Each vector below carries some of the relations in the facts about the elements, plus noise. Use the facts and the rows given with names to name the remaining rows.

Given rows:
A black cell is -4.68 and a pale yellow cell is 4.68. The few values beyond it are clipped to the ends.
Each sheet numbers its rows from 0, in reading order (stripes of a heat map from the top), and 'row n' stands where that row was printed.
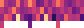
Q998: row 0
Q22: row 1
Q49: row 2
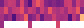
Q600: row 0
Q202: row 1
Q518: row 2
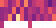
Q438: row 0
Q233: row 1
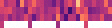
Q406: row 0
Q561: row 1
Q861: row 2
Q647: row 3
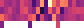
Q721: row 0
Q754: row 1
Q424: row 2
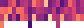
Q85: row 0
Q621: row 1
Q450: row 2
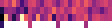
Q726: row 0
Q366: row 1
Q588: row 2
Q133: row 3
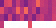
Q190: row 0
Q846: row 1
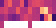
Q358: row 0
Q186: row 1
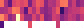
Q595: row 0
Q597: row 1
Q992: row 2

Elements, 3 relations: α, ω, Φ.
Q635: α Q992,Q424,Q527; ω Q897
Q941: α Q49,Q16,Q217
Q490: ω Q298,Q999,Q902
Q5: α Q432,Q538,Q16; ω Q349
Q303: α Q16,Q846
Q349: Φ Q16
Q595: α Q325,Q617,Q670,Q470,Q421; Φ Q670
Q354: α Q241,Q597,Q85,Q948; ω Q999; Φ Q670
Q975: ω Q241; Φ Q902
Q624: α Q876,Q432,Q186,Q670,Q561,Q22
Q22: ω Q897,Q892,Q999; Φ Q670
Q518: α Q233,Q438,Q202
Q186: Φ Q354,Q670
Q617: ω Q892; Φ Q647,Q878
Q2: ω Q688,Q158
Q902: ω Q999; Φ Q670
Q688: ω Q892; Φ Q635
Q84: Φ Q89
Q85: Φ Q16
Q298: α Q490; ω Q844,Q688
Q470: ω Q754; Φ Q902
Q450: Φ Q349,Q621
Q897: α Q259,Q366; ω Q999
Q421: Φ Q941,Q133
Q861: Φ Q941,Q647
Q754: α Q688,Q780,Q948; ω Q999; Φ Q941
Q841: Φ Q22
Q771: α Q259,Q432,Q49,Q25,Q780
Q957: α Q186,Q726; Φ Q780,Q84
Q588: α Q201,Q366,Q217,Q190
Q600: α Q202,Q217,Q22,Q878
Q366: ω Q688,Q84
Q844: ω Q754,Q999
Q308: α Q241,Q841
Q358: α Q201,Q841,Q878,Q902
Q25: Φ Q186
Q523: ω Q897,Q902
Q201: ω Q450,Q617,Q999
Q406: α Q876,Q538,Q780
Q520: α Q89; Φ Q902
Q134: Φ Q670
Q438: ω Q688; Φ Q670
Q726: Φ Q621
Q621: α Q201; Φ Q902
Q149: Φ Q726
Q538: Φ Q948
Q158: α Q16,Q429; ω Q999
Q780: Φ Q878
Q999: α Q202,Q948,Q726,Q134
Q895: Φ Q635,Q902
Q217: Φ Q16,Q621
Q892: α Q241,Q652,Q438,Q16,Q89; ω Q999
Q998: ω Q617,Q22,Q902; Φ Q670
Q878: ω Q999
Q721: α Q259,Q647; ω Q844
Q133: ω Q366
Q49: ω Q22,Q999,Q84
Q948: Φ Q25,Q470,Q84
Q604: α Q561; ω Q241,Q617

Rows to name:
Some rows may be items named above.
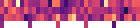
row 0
Q902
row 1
Q89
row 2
Q617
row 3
Q5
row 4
Q421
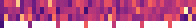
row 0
Q621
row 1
Q861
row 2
Q897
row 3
Q892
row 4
Q647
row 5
Q308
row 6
Q25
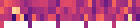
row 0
Q186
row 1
Q149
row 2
Q841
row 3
Q325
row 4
Q998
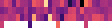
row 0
Q523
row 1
Q621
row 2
Q878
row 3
Q2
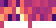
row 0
Q349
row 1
Q259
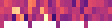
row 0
Q186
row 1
Q670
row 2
Q624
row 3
Q841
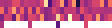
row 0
Q134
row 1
Q975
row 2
Q470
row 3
Q520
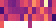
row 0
Q158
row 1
Q902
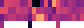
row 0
Q841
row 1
Q84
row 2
Q604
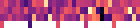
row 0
Q201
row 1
Q621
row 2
Q999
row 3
Q688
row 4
Q25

